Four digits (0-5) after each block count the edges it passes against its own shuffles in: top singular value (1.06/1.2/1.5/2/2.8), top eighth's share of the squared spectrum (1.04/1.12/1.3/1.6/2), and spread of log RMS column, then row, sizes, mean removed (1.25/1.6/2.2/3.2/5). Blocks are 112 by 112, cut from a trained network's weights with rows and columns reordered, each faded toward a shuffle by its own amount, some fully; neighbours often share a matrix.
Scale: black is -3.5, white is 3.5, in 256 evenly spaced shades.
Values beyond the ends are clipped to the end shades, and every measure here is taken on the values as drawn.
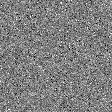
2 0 0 0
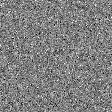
2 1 0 0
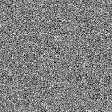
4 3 1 2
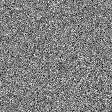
0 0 0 0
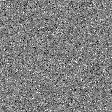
2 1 0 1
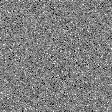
2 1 0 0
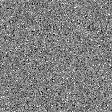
3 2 0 1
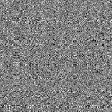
4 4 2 3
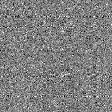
4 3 0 2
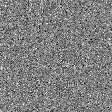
2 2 0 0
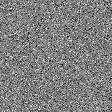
0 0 0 0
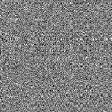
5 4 2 3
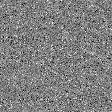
2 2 0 1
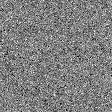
2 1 0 0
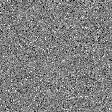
3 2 0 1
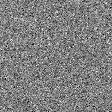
2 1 0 0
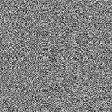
4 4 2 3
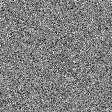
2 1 0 0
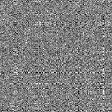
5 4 2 3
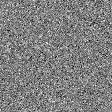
1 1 0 0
